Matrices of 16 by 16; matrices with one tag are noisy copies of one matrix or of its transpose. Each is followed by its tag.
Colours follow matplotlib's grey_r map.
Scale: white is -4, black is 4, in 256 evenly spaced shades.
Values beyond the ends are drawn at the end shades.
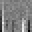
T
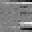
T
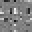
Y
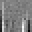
T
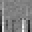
T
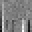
T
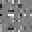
Y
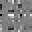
Y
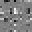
Y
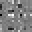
Y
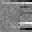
T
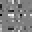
Y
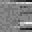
T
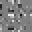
Y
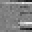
T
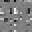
Y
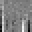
T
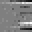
T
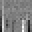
T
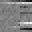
T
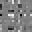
Y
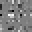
Y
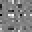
Y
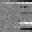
T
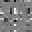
Y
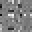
Y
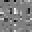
Y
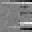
T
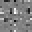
Y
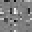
Y
